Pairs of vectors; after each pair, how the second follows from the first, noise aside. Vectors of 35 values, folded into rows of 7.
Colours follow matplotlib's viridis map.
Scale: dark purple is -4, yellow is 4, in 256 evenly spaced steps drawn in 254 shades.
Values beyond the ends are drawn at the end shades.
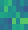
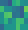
wrapped around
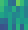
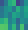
negated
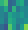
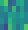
copied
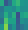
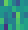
negated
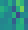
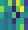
scaled up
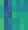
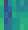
copied
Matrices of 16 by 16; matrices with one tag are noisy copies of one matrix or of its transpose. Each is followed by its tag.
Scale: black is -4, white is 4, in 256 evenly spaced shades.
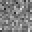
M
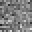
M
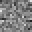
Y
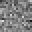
Y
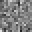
Y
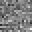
M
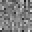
M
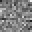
Y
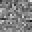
Y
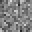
Y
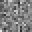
Y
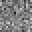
M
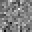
Y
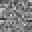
Y
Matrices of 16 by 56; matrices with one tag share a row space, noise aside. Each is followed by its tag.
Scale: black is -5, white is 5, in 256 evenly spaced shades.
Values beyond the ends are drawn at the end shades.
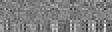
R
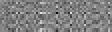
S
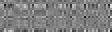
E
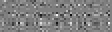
S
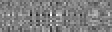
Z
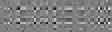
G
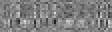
G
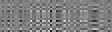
Z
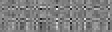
S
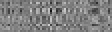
Z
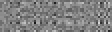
G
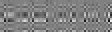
E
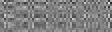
E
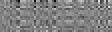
G
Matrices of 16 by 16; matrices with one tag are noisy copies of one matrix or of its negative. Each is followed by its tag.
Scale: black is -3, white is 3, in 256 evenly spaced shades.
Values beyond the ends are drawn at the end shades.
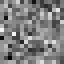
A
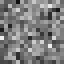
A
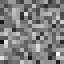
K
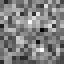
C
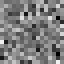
K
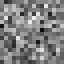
C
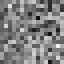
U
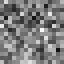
C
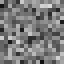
A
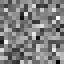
K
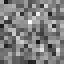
C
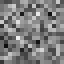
C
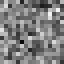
A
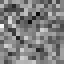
C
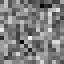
A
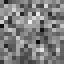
C
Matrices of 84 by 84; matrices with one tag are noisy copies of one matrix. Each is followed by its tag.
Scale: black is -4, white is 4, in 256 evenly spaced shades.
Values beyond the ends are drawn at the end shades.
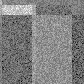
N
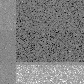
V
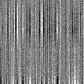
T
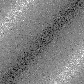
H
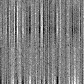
T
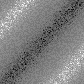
H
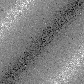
H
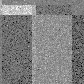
N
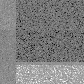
V
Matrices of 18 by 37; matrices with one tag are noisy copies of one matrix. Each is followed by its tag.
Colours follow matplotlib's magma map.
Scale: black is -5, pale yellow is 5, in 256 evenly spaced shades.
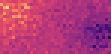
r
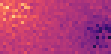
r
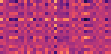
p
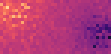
r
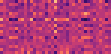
p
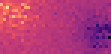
r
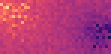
r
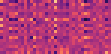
p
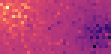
r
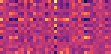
p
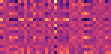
p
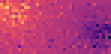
r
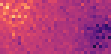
r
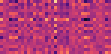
p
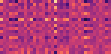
p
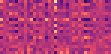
p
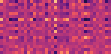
p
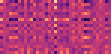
p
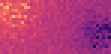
r
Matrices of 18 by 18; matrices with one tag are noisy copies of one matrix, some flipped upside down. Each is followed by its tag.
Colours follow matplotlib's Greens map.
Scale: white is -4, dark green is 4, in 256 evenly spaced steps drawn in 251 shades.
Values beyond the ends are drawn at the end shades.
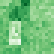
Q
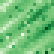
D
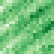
D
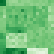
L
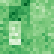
Q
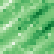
D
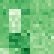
Q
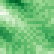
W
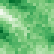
W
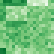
L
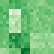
Q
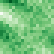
W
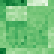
L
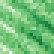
D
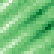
D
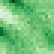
W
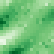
W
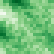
W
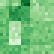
Q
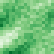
W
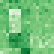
Q
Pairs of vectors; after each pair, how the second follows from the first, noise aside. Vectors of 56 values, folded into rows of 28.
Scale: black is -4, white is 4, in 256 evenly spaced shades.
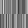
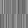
shrunk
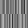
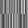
negated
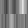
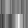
wrapped around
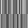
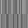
shrunk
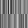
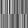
negated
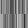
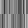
wrapped around
